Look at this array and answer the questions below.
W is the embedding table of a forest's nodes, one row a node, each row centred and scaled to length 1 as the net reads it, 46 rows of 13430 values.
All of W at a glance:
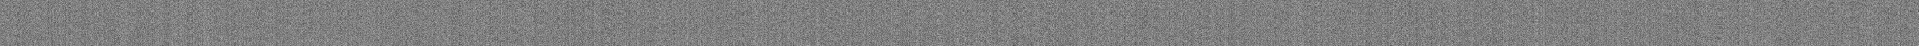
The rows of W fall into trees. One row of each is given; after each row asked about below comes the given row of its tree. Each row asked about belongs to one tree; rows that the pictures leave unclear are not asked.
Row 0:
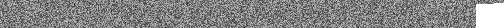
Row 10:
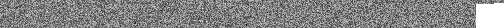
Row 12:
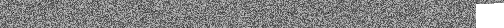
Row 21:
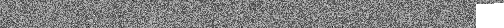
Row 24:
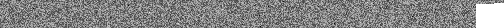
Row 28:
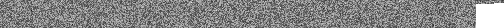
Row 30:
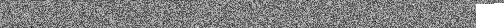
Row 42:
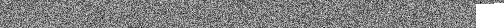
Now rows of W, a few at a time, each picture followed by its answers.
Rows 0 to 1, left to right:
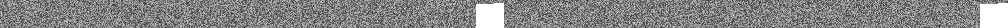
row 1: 42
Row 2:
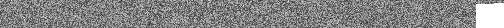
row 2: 28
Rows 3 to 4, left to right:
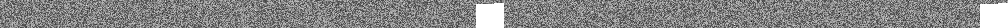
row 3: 12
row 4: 30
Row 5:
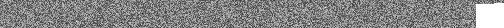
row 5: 42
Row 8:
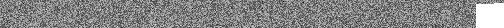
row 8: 21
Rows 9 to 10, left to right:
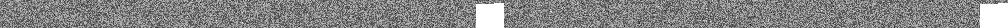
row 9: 28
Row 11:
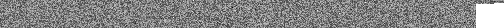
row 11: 10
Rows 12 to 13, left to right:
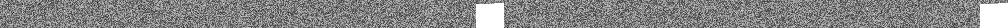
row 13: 12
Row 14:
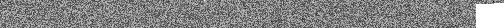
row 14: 12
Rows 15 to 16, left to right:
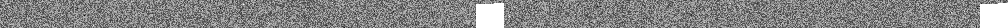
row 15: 42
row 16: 21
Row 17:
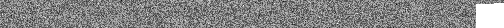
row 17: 28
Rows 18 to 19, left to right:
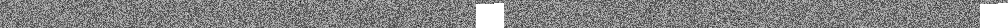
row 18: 28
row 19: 30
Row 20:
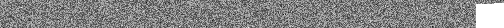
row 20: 12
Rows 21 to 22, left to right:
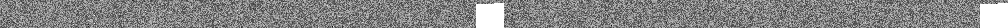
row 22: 10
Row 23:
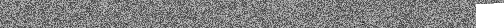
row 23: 12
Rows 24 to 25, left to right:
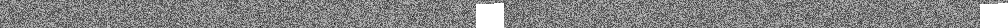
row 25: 42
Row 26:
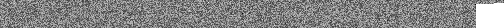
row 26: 24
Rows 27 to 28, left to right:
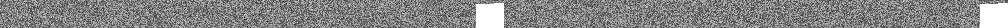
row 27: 28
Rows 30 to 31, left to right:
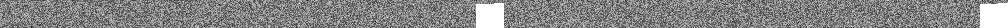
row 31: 0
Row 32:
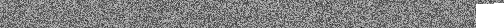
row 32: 10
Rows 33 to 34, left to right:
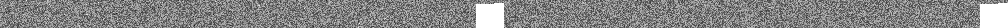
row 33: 30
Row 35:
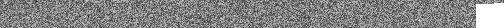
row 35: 42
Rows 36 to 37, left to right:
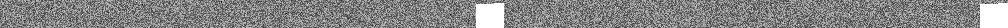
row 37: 21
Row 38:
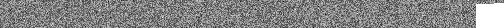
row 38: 24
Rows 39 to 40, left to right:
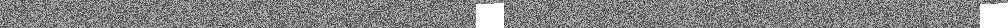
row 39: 21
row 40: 0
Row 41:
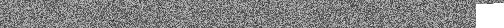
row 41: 0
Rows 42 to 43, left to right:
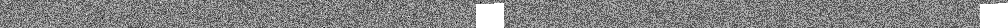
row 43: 12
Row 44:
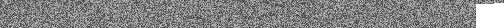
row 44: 42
